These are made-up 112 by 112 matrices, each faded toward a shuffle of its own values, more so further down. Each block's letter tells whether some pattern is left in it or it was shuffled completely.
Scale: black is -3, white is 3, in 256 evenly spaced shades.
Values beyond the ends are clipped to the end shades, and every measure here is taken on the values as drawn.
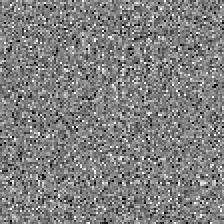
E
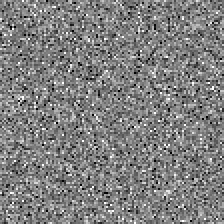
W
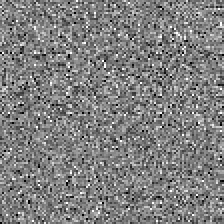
E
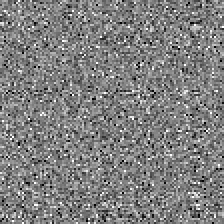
E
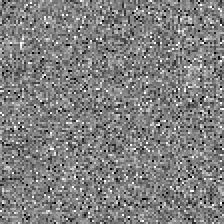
E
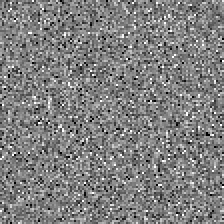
W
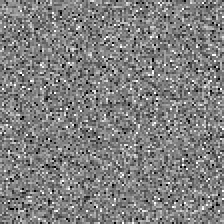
W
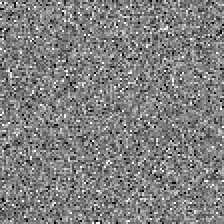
W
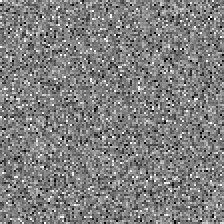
W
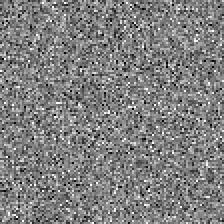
W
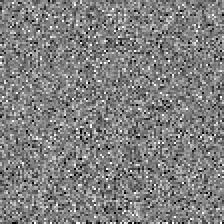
E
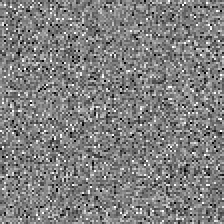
E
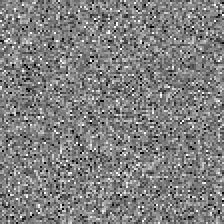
E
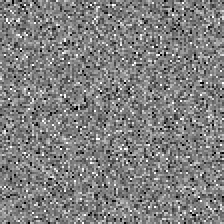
W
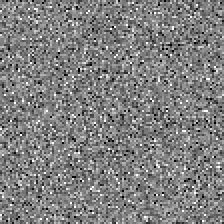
W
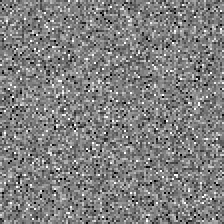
W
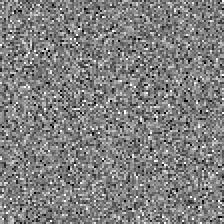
W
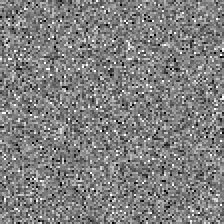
W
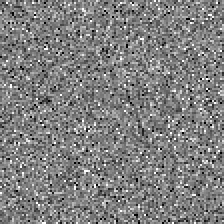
W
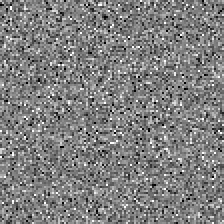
E
